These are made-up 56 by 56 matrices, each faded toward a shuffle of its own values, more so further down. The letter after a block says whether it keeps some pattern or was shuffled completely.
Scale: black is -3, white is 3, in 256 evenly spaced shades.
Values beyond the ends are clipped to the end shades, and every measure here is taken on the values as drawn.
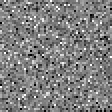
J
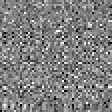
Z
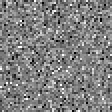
J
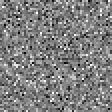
J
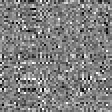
Z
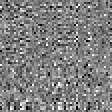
Z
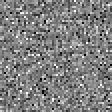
J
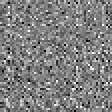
Z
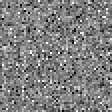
J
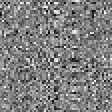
Z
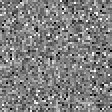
J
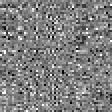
Z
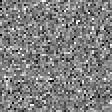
J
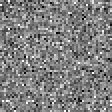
J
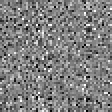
Z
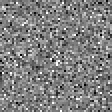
J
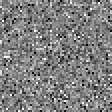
J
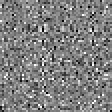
Z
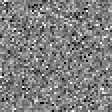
J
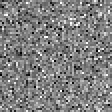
J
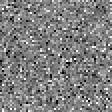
J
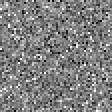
J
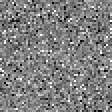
J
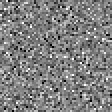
J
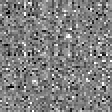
Z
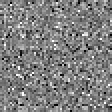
Z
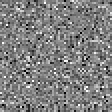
Z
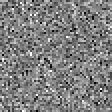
J
